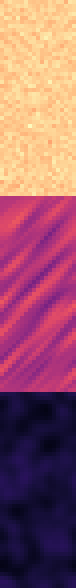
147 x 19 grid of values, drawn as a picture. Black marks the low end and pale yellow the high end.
The table splits into 3 rows of 1 panel. Panel 1,1: very high, fine-grained, faint in contrast. Panel 2,1: middling, slanting up to the right. Panel 3,1: very low, blotchy, faint in contrast.
